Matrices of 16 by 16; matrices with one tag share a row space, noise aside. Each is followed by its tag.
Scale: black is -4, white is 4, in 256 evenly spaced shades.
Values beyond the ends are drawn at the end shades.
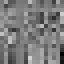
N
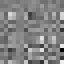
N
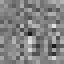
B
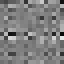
N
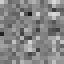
B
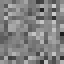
N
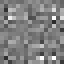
N
